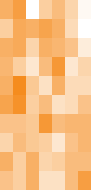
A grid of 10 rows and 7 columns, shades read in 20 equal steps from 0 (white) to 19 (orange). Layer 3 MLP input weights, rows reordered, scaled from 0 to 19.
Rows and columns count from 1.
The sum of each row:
56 69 72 63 71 73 81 61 71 68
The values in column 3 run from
0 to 13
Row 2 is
8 14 13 15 13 6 0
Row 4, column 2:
8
